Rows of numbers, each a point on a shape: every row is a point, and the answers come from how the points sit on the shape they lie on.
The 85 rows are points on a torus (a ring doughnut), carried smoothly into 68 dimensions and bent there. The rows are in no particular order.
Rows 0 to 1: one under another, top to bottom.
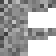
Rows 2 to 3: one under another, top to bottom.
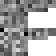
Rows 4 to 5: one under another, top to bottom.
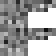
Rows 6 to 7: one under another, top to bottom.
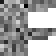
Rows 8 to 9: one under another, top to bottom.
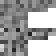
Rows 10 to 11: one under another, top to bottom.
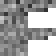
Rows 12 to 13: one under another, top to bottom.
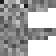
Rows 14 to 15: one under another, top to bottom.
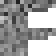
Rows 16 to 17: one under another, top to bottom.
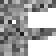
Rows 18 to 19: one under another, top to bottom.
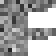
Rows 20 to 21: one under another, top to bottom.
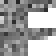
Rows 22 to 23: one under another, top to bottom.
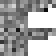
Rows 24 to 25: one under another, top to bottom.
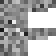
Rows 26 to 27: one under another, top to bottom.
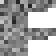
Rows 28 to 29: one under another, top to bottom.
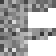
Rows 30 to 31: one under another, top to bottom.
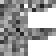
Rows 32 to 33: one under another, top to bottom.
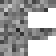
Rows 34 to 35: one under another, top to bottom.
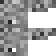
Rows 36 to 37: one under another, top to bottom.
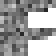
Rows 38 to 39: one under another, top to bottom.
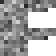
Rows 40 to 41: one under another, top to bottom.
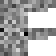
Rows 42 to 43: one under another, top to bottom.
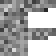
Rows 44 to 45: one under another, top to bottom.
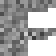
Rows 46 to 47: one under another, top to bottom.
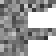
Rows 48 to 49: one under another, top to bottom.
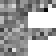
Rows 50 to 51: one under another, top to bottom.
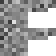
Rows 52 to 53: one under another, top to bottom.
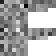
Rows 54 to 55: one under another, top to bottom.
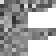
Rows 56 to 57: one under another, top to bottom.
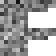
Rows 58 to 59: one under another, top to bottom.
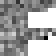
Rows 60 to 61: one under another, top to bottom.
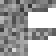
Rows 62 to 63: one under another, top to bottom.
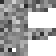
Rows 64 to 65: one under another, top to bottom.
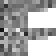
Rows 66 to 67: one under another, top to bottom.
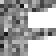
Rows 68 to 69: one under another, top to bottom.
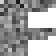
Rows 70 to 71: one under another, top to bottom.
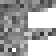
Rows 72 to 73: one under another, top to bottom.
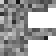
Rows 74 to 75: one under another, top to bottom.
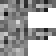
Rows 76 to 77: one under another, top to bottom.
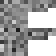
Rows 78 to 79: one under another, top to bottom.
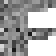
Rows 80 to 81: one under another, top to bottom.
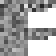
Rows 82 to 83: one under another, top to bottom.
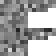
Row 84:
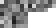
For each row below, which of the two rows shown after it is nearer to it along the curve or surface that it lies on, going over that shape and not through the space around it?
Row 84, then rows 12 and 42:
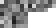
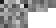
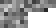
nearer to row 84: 42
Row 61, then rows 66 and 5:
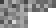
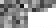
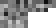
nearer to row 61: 5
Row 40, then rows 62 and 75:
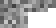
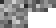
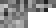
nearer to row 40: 75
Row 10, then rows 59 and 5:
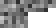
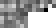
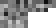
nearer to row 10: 59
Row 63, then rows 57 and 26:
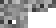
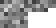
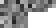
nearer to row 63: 57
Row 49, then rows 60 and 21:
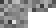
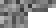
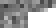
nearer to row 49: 21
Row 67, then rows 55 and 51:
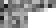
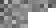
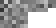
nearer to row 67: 51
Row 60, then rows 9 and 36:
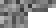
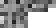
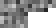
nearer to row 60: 36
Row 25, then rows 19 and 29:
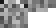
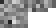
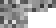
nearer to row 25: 29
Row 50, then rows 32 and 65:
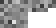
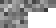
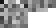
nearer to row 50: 32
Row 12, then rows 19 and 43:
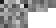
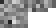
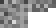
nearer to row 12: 43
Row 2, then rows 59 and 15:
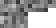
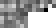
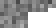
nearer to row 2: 59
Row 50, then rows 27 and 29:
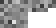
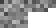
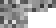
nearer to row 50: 27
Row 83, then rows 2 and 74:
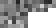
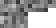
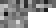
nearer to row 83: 74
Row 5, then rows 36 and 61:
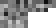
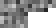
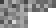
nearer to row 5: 61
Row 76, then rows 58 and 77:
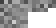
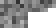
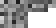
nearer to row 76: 58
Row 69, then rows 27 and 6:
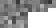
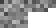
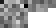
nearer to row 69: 27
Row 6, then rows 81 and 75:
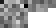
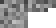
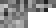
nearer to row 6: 81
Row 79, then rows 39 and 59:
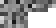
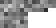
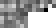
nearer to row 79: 59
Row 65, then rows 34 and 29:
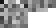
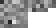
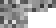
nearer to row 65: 29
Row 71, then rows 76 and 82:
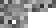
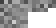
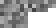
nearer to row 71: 76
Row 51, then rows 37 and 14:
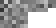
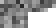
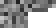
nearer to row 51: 37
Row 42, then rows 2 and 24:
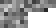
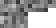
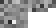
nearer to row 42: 24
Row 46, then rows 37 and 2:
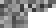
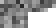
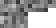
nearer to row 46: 2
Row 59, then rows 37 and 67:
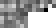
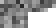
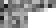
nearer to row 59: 37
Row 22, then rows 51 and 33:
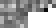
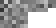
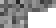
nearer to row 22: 33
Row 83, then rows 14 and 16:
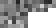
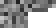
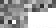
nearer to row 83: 14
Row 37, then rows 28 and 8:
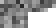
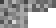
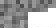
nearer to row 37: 8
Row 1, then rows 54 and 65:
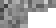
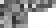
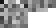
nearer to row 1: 54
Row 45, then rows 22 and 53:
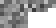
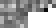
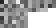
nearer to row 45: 22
